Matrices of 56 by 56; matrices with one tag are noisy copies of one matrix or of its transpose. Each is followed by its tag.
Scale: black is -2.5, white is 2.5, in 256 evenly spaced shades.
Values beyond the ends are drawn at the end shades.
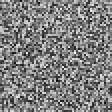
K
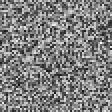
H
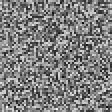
K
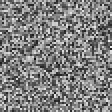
H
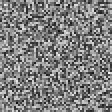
K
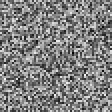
H
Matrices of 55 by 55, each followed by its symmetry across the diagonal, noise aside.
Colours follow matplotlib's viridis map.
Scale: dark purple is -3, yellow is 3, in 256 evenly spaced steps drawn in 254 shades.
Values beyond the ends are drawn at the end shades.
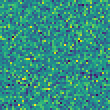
neither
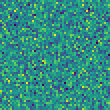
neither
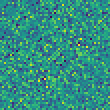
symmetric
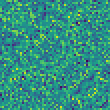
symmetric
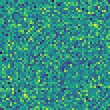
symmetric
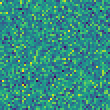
neither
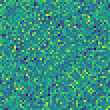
symmetric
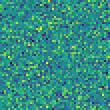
neither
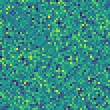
symmetric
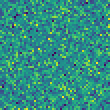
symmetric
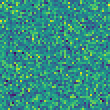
neither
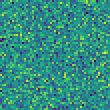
neither
